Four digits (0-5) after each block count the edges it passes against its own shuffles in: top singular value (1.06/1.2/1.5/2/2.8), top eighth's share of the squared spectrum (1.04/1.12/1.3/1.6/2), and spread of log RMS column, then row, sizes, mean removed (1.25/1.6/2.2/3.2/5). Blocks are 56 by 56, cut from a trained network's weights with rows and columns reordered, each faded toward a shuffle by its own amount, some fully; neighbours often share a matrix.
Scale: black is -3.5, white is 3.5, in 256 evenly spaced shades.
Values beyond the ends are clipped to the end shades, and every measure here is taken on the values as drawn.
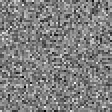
2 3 0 0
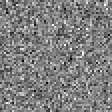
2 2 1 0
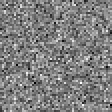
0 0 0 0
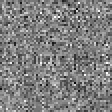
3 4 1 2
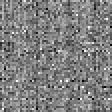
3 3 0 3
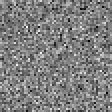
1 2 0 0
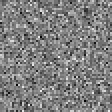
0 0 0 0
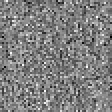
1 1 0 0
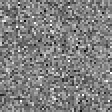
0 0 0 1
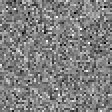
0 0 0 1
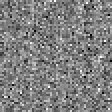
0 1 0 0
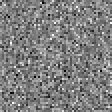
0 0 0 0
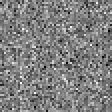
1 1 0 1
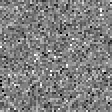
0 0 0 0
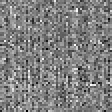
3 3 0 2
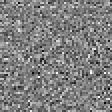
3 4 1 2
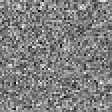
2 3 0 1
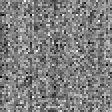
2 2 1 2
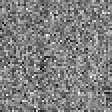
1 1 0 1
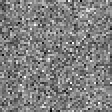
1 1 0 0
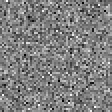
0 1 0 0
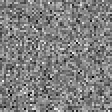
0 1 0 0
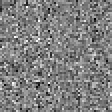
2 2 2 0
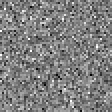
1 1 0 0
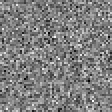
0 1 0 0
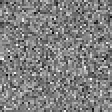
1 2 0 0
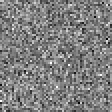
1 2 0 0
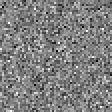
1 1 0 0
